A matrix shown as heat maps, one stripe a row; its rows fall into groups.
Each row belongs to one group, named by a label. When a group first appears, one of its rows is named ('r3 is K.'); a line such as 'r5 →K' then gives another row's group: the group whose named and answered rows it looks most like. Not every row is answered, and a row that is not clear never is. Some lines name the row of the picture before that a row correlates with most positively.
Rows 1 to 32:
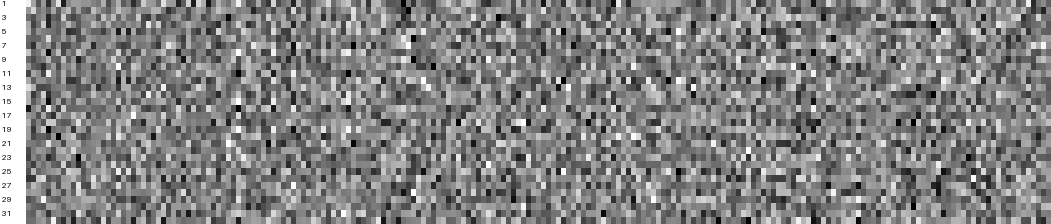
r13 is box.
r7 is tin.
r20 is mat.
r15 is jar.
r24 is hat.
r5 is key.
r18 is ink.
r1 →jar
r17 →box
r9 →hat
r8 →jar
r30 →ink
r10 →mat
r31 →jar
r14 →jar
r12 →key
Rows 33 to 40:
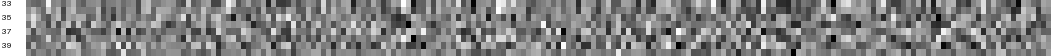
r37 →key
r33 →hat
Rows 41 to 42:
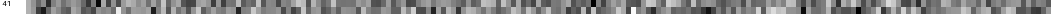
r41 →box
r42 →mat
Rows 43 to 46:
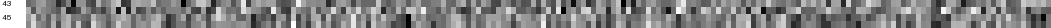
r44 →key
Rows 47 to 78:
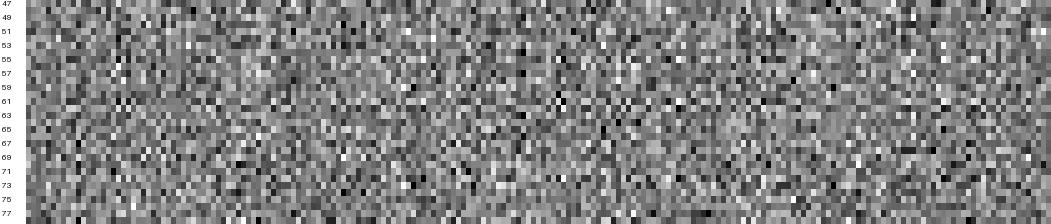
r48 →box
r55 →key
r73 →hat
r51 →tin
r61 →key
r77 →mat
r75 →mat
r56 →mat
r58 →mat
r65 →jar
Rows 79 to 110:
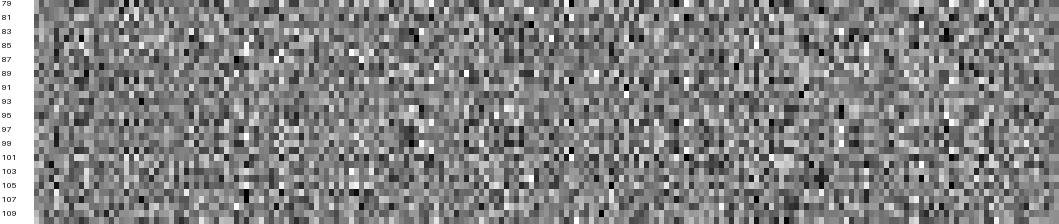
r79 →key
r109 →box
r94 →hat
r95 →hat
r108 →hat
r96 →key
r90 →key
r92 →mat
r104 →ink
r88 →tin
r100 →key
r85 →box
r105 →jar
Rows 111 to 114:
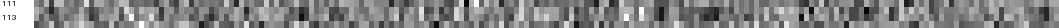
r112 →mat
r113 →mat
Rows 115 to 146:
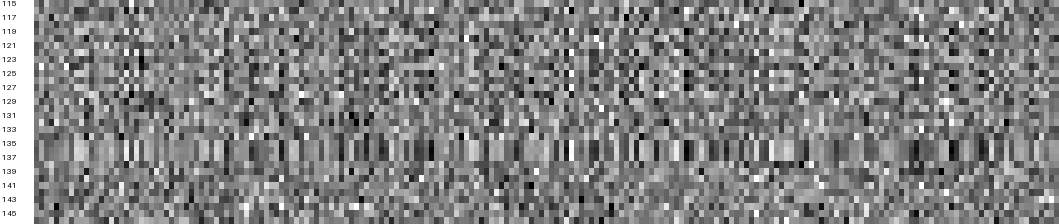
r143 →tin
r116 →key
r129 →tin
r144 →jar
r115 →mat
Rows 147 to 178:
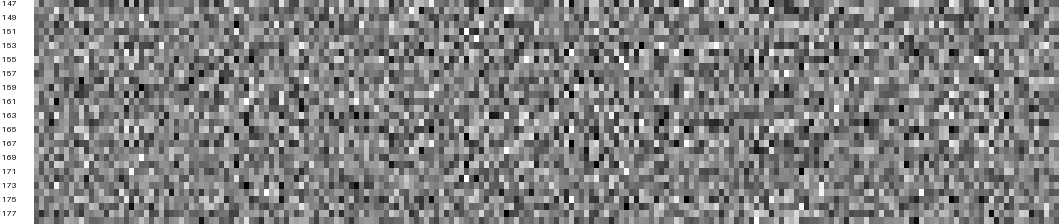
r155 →ink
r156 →mat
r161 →jar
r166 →ink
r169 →box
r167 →key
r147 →key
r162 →tin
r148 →hat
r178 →box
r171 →mat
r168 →hat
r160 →key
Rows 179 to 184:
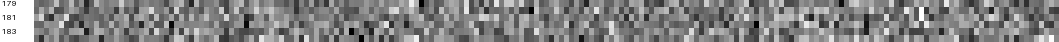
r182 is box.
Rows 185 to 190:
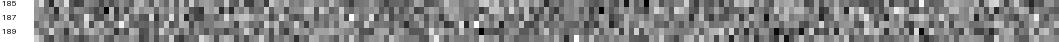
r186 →box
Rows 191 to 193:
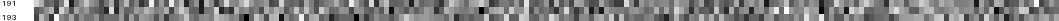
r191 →jar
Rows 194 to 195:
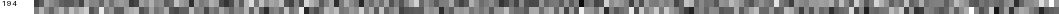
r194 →tin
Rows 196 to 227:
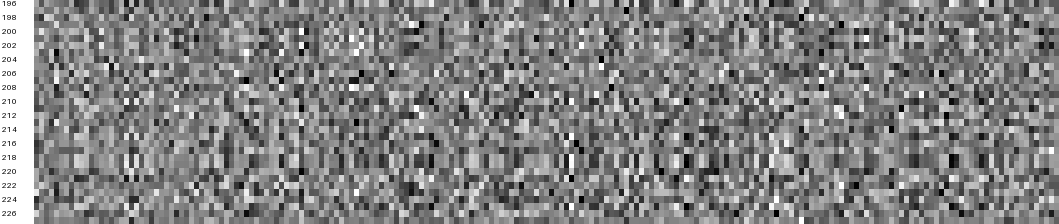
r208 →jar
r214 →mat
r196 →key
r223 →jar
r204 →box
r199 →hat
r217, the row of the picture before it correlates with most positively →194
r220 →mat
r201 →jar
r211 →tin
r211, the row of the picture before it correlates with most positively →194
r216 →box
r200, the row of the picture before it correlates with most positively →195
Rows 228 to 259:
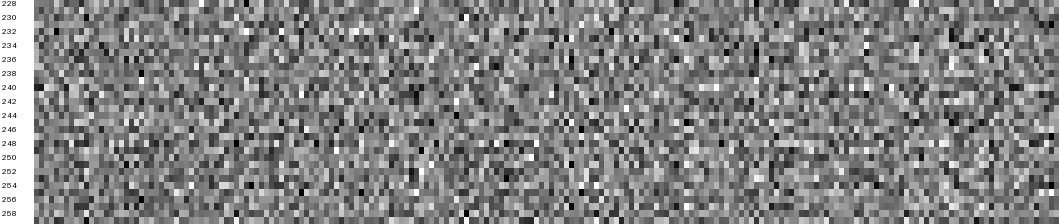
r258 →ink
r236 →key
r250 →ink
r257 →key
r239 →box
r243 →mat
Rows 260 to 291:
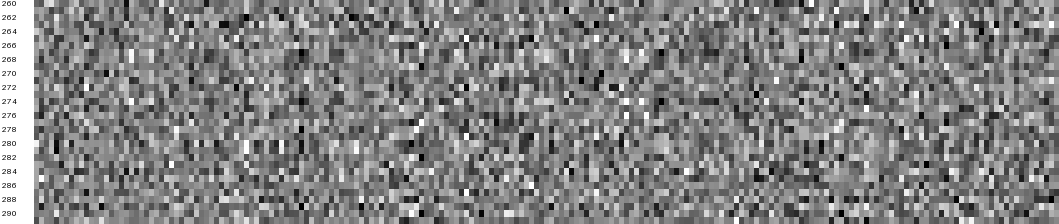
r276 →mat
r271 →tin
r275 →tin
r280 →jar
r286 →ink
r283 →box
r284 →key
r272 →ink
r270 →box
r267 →mat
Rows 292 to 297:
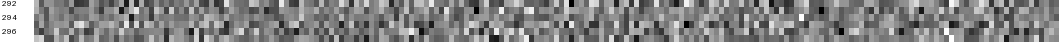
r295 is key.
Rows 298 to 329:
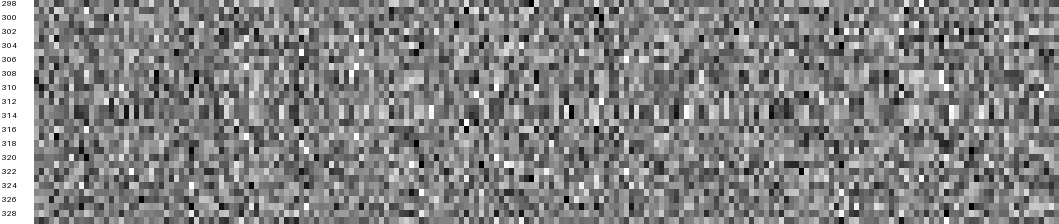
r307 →jar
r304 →hat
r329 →hat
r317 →jar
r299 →ink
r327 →tin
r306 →mat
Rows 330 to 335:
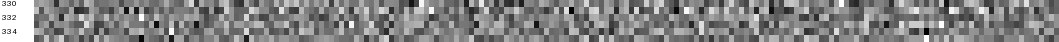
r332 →box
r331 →key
